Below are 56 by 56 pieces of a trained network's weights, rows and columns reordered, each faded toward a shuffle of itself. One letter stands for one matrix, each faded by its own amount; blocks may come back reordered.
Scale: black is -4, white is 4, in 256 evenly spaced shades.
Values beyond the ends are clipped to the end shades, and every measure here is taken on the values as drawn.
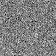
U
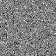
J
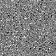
J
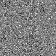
J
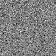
U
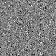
J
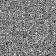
U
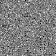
J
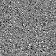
J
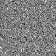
J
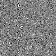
J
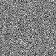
J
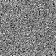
U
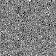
J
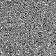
J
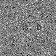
J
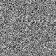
U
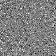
J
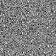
J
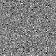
J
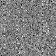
J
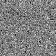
U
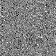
J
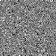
J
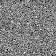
U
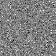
J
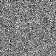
U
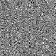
J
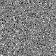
J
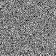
U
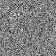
J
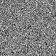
U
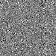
J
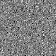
J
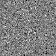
J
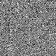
U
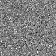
U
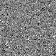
J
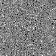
J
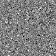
J
